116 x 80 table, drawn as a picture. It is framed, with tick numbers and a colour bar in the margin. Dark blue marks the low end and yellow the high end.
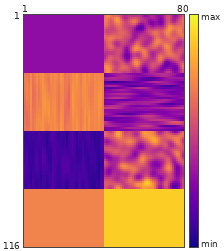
The table splits into 4 rows of 2 panels. Panel 1,1: low, flat. Panel 1,2: middling, blotchy, strong in contrast. Panel 2,1: high, streaked downward, faint in contrast. Panel 2,2: low, streaked across. Panel 3,1: very low, streaked downward, faint in contrast. Panel 3,2: middling, blotchy, strong in contrast. Panel 4,1: high, flat. Panel 4,2: very high, flat.
